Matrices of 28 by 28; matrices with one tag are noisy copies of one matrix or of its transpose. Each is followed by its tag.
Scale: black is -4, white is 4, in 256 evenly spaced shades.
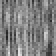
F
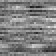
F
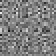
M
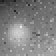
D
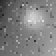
D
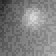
D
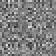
M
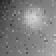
D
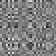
M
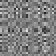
M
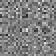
M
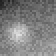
D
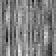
F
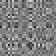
M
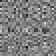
M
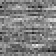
F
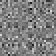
M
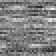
F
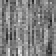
F
